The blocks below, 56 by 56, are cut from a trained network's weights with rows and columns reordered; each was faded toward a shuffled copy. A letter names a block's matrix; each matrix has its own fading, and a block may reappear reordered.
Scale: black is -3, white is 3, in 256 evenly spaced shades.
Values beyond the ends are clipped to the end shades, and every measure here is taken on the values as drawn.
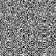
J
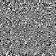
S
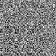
J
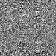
J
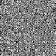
S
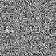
S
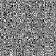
S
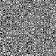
S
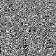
S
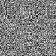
J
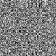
J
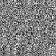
J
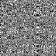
S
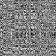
J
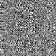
S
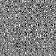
S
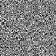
S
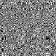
S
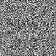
J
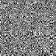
S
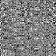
S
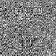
S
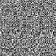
J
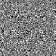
S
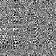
S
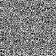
S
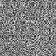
J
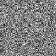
J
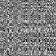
J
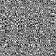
S
